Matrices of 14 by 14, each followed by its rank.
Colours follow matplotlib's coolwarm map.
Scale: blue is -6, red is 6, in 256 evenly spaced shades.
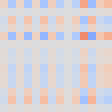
one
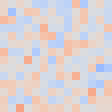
full rank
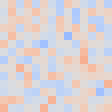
full rank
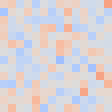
full rank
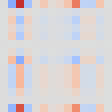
one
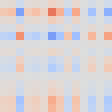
one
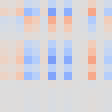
one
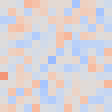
full rank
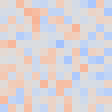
full rank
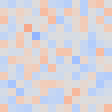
full rank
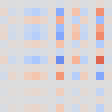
one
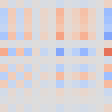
one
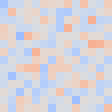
full rank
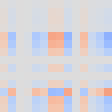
one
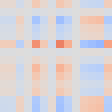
one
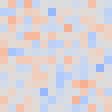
full rank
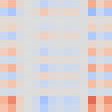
one
